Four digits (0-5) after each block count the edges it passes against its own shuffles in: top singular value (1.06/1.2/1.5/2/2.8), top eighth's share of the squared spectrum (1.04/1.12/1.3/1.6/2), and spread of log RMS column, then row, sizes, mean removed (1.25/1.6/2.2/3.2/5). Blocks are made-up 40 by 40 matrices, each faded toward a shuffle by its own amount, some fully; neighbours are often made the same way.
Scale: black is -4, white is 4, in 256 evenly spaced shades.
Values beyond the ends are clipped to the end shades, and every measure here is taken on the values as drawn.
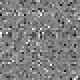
3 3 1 1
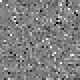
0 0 0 0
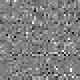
3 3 1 1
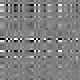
5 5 3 3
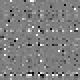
4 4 1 2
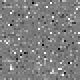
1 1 0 0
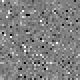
2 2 0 0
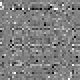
4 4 1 2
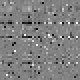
4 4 1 2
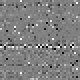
4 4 1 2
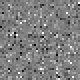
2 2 1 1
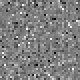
2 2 0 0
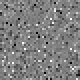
1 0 0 0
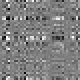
4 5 3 3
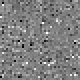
2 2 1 0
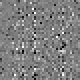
4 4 2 1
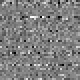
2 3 0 3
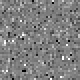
1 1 0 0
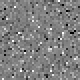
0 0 0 0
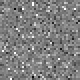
2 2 0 0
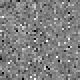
2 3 1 0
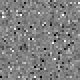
0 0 0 0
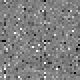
2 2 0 0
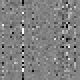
3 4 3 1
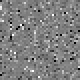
2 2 1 0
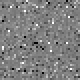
1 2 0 1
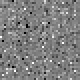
2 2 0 0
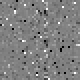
2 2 0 0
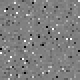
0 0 0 0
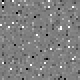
1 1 0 0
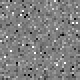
0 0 0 0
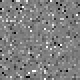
0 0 0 0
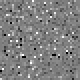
0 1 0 0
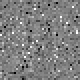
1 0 0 0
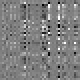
4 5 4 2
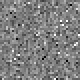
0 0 1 0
